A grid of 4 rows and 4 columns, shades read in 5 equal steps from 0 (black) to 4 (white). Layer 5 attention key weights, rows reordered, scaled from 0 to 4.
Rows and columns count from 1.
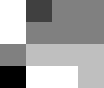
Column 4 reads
2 2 3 3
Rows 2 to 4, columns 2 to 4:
2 2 2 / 3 3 3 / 4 4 3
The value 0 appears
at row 4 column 1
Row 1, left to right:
4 1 2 2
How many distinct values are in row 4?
3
